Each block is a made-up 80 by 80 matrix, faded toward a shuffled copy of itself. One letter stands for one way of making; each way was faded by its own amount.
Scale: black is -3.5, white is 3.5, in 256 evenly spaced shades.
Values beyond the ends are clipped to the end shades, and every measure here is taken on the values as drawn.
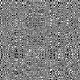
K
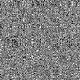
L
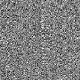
L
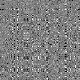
K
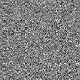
L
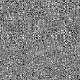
L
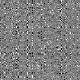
K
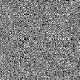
L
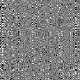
K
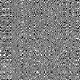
K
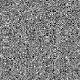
L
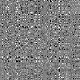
K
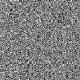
L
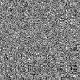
L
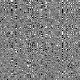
K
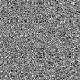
L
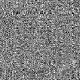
L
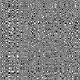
K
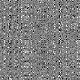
K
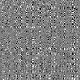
K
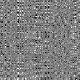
K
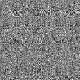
L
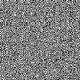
L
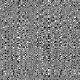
K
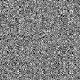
L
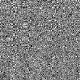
L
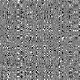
K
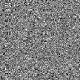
L
